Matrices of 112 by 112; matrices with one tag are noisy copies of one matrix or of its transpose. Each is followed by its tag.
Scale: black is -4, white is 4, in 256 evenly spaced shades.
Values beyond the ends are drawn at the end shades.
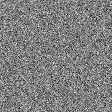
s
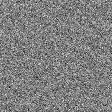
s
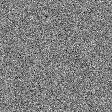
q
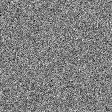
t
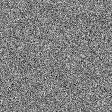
q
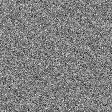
s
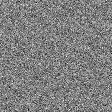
s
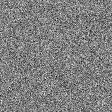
q
